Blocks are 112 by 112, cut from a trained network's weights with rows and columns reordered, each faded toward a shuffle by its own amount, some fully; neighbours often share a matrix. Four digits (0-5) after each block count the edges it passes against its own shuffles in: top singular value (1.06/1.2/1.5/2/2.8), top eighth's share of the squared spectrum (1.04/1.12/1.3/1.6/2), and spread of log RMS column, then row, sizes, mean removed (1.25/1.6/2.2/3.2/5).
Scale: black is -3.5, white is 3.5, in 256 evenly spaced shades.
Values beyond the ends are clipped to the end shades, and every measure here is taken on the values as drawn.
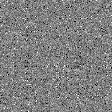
2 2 1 1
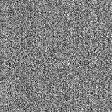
4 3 1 2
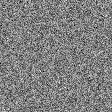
0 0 0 0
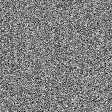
3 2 0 0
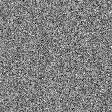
2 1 0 0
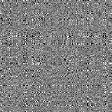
4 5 3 3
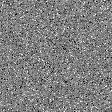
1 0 0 0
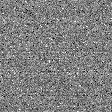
3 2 0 1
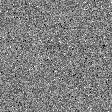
0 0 0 0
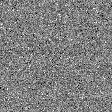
1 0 0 0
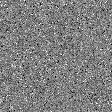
0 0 0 0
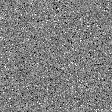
1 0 0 0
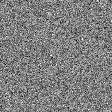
0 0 0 0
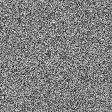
0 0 0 0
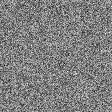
1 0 0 0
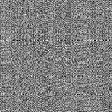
4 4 1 2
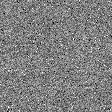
1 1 0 0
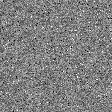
1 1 0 0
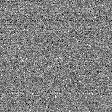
3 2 0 1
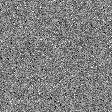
1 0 0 0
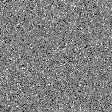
3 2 0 1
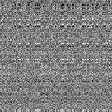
5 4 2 3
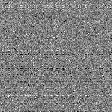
4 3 1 2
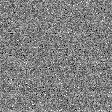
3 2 0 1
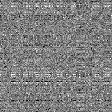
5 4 1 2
